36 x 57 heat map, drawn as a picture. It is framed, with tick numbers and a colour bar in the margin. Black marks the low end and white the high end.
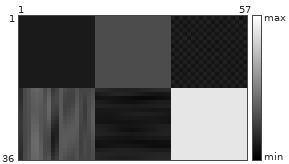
The table splits into 2 rows of 3 panels. Panel 1,1: very low, flat. Panel 1,2: low, flat. Panel 1,3: very low, checkered, faint in contrast. Panel 2,1: low, streaked downward. Panel 2,2: very low, streaked across, faint in contrast. Panel 2,3: very high, flat.
